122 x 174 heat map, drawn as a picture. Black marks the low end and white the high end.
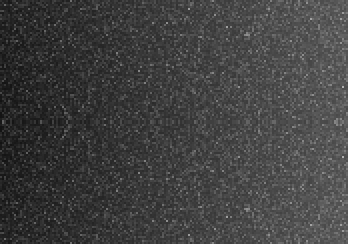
Grain: fine. Mirror symmetry: top to bottom. Stripes: none. Slope: up to the right.
